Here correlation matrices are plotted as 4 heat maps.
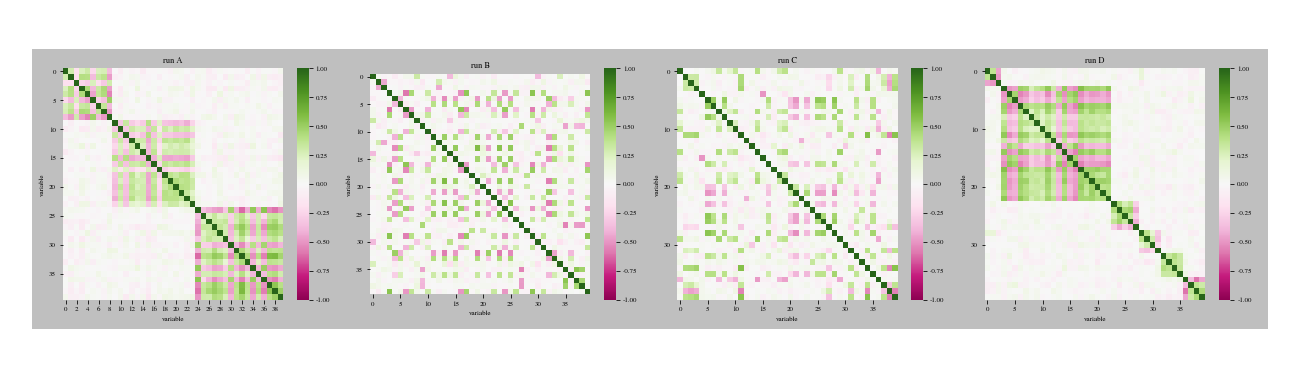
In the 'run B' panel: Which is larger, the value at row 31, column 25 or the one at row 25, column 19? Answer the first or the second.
the second
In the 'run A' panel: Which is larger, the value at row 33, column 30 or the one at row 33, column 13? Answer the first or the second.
the second
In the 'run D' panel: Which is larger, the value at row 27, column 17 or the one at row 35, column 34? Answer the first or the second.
the second
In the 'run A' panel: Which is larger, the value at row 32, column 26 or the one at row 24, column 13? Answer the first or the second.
the first
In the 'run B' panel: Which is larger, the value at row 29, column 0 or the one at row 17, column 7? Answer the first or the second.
the second
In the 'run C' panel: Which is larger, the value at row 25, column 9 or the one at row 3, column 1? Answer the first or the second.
the second
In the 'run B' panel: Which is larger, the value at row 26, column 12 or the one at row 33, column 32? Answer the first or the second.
the first
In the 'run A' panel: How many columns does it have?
40
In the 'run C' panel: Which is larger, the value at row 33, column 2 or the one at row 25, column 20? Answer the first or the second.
the first
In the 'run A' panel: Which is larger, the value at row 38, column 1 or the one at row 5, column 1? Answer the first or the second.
the first
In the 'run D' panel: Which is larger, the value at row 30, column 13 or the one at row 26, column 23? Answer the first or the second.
the second
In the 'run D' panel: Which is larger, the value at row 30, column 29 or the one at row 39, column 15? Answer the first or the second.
the first
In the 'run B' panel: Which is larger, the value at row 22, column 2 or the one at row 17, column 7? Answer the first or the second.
the second
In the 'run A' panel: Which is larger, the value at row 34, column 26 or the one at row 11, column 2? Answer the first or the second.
the second
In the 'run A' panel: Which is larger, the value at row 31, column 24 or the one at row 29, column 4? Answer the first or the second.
the second
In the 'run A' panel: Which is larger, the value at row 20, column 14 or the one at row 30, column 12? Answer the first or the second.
the first
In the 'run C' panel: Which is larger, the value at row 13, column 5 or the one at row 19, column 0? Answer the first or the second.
the second
